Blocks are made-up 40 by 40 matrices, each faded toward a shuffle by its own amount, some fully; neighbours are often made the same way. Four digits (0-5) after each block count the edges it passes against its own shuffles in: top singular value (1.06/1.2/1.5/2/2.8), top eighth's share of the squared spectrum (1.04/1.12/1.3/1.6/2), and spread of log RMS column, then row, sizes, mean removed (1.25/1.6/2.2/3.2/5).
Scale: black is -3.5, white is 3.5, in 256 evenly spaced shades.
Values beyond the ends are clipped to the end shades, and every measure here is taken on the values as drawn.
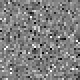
2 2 0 0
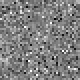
1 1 0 0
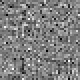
3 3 1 1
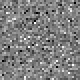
1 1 0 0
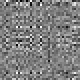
4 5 3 3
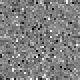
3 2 0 0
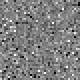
0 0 0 0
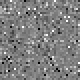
2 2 0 0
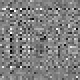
4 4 2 3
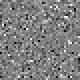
1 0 0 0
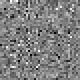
3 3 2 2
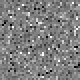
0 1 0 0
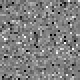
0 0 0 0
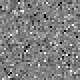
0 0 0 0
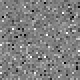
0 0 0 0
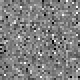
0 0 1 0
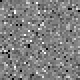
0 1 0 0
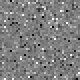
0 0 0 0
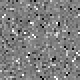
1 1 0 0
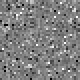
2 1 0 0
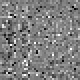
3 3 2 1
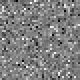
2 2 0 0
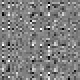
4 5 3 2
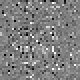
3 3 1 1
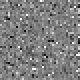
2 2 1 0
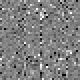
3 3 1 1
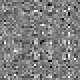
4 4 2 2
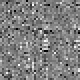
3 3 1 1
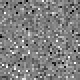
0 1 0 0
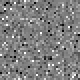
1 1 0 0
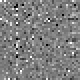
3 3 1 1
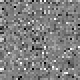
3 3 1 1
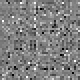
3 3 1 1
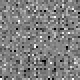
3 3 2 2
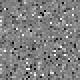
1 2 0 0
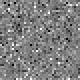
1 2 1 0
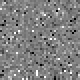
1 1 0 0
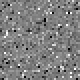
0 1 0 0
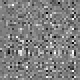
4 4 2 2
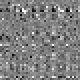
4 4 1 3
